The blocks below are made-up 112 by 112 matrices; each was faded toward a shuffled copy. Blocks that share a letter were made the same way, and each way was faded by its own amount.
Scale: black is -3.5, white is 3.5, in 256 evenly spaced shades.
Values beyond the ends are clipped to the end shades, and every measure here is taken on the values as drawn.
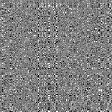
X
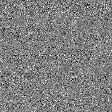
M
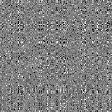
X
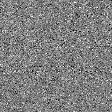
M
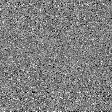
M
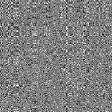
X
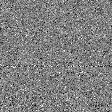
M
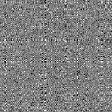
X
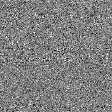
M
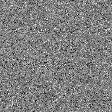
M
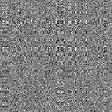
X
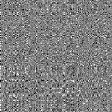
X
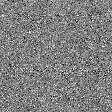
M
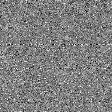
M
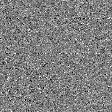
M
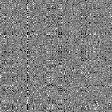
X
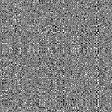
X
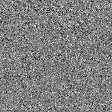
M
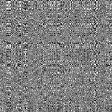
X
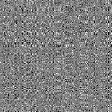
X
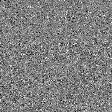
M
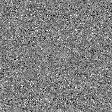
M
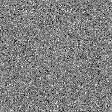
M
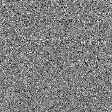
M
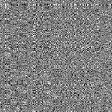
X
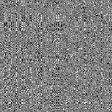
X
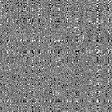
X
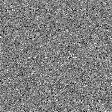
M
